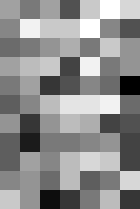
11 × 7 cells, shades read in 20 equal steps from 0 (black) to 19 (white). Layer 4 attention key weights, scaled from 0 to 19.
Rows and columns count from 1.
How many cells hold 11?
8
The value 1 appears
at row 11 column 3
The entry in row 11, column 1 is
15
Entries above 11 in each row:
5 4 2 4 1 4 2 0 4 2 2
